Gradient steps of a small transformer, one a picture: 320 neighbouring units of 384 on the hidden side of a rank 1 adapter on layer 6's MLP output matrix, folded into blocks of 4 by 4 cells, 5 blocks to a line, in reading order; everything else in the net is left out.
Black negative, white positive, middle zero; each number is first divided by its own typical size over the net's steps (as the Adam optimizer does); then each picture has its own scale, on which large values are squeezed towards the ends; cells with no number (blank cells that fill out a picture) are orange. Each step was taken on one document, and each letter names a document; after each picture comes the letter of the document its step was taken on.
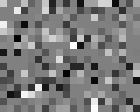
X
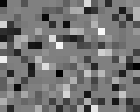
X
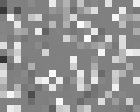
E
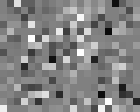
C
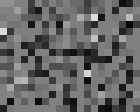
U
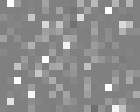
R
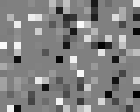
E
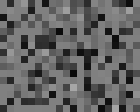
U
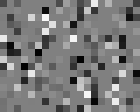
E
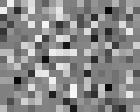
U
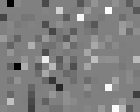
R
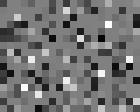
X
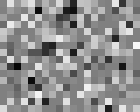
U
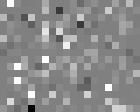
R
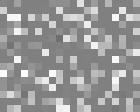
E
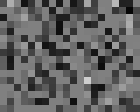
U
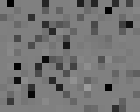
R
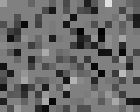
X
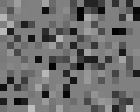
C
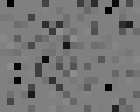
R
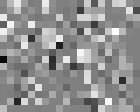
C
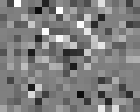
C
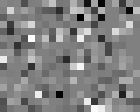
C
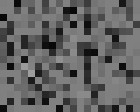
U
